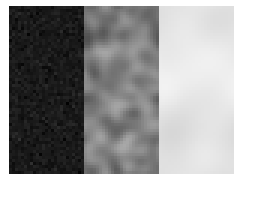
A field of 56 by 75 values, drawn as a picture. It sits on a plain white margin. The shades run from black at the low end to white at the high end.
It is made of 1 by 3 panels. Panel 1,1: very low, fine-grained, faint in contrast. Panel 1,2: middling, blotchy. Panel 1,3: very high, smooth, faint in contrast.
